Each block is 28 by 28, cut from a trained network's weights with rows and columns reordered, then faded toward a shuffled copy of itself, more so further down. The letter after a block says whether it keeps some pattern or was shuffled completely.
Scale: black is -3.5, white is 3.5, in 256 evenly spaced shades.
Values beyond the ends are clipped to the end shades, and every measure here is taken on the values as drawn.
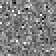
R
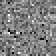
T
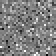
R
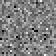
R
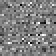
T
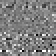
T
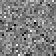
R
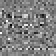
T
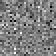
T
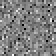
R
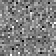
R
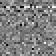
T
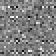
T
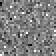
R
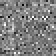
T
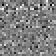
T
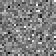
T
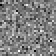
R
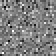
R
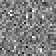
T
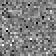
R
